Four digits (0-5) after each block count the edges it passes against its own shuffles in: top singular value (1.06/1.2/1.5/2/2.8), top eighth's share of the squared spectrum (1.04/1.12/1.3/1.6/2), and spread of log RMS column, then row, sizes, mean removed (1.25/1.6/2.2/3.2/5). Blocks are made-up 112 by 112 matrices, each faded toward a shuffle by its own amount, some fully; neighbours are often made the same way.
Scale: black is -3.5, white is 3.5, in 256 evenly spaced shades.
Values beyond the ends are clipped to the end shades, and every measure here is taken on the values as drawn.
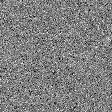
0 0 0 0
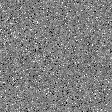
1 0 0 0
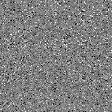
4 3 2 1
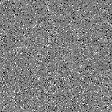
4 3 2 2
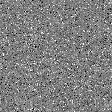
3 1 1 0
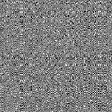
5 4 3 3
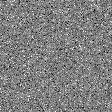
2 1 0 0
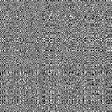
5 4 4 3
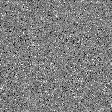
2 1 0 0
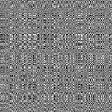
5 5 4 4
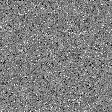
2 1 0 0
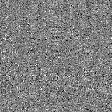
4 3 1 1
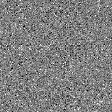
3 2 1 1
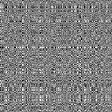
5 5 4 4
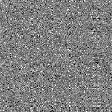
4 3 2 2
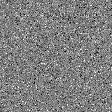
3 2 0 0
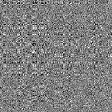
5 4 3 3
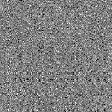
4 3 2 2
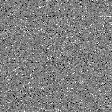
3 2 1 1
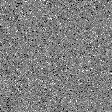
3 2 0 0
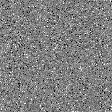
3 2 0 0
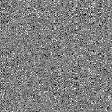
4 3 2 2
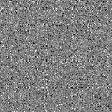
4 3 2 2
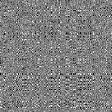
5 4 3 3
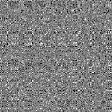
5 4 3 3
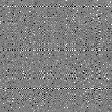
5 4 2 3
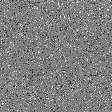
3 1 0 0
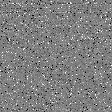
3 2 0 1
